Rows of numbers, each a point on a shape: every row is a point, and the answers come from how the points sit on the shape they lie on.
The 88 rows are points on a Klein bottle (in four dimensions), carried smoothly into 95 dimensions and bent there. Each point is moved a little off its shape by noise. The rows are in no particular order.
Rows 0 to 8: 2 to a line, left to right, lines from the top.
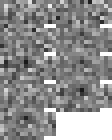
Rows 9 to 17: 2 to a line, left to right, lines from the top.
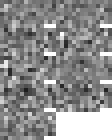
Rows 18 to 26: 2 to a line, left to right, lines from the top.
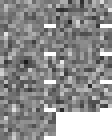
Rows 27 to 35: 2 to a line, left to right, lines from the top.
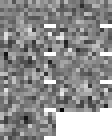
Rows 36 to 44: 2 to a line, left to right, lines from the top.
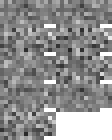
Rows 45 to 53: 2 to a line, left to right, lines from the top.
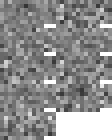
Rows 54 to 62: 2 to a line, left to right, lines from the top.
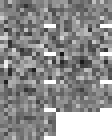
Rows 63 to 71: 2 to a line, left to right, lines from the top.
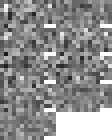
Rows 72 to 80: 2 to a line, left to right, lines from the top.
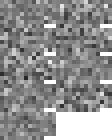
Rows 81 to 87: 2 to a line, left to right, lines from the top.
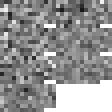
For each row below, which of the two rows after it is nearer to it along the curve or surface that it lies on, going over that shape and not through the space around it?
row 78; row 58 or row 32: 32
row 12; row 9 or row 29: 29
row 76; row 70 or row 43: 43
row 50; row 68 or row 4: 4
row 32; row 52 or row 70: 52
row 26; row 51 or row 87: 87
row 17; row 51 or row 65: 51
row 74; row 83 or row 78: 78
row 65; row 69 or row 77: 77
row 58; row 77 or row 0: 0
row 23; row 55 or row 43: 43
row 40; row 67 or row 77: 77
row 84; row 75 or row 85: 75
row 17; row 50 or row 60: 50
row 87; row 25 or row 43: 43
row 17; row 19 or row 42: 19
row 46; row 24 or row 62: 62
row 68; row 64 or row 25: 25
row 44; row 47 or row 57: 57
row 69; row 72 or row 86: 72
